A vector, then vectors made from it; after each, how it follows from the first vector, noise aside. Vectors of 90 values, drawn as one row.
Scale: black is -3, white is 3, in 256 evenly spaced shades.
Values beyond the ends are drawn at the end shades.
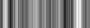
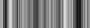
negated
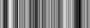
negated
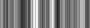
wrapped around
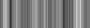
shrunk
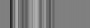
partly zeroed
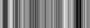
negated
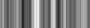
wrapped around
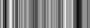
negated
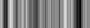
negated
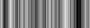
negated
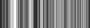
wrapped around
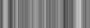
shrunk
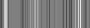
partly zeroed
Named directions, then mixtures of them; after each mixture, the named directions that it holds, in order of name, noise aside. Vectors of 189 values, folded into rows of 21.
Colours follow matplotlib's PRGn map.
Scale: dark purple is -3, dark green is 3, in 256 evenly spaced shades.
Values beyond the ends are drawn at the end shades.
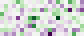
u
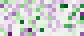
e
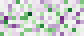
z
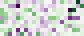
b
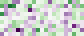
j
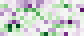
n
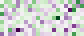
b, j, u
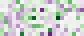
u, z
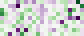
b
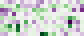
b, n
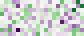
b, j, z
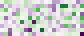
e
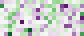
e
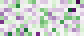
b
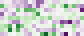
n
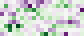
n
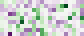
e, n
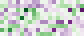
b, n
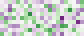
z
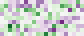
b, n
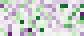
e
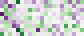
j, z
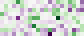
u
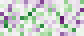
n, z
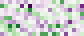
e, n, z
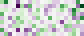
b, e, j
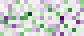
z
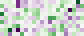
b, j, n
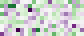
j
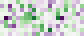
e, u, z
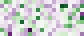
e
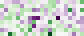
e, u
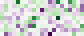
u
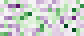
b, e, z
